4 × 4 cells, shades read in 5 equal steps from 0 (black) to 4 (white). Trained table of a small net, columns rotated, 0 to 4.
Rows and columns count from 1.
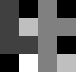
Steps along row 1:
down up down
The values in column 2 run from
0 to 4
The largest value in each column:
1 4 2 3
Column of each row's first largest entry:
3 2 3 2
